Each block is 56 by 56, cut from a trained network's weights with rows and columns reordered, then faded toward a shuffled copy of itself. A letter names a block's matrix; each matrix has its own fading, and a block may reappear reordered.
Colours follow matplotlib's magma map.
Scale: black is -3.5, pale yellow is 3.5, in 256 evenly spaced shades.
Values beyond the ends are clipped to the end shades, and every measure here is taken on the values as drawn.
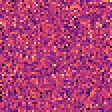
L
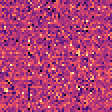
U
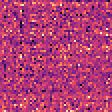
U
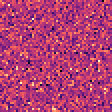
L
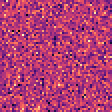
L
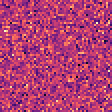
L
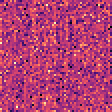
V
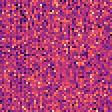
V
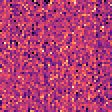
V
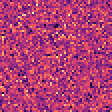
L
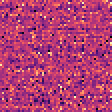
U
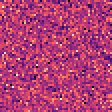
L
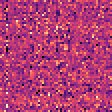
U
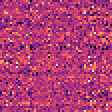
U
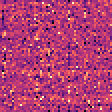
U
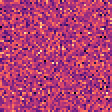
L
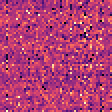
U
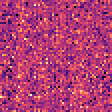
V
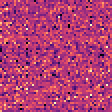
U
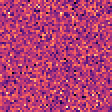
L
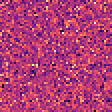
L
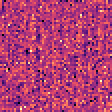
V
